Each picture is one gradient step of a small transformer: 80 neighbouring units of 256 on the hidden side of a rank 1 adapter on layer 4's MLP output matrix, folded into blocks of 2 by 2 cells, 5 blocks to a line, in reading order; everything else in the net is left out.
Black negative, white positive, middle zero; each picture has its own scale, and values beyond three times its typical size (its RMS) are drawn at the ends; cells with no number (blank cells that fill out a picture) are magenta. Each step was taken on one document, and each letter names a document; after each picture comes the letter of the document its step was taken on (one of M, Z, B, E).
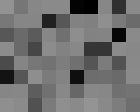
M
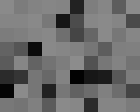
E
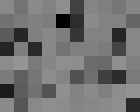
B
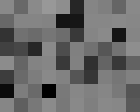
B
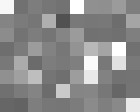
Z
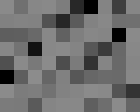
M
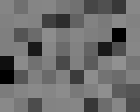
M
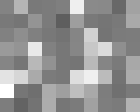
E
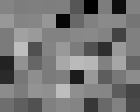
M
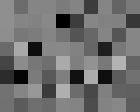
E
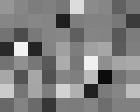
E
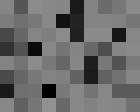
B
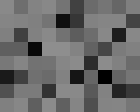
E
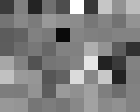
Z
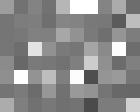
Z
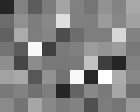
Z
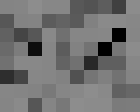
M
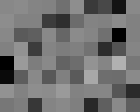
M
